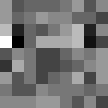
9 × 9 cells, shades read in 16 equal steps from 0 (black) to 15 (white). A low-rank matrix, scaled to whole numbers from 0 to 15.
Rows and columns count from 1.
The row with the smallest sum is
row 6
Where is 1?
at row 4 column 8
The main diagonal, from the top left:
9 6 6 10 4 5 10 6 4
